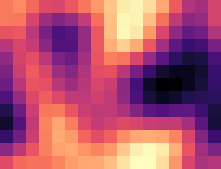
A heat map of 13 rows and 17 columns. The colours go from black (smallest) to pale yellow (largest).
Ninth with the lowest average: middle right. Lone odd cells: none. Average level on the scale: 50%. Grain: blotchy.
